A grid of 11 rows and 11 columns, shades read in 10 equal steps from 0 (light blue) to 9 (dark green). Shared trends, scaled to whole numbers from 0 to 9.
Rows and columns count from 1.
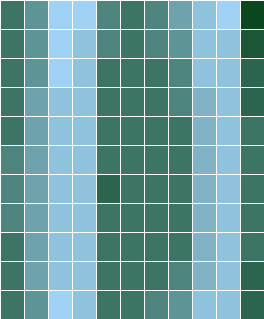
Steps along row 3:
down down up up same same down down same up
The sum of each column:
63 37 7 10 65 66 63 56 18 10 75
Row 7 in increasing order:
1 1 1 2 3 5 6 6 6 6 7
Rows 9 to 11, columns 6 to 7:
6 6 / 6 6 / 6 5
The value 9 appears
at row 1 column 11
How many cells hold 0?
6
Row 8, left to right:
5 3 1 1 6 6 6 6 2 1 6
